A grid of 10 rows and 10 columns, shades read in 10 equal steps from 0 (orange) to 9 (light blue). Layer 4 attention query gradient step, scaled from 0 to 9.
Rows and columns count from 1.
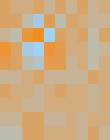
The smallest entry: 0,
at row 3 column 4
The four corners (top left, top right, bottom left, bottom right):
3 4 6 5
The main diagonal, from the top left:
3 3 1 9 2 5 4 4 4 5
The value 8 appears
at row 2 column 4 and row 4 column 3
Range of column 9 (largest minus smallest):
3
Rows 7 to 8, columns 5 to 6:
4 3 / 4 4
